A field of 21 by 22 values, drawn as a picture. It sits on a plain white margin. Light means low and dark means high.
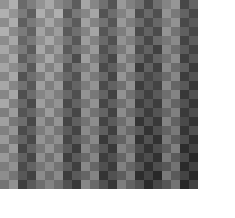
Ninth with the lowest average: top left. Ninth with the highest average: bottom right. Stripes: upright, repeating 5 times. Slope: up to the bottom right.
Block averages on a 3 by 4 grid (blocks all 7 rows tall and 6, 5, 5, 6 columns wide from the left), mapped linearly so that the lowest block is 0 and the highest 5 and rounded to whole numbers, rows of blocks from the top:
0 1 2 3 | 1 2 3 4 | 2 3 4 5
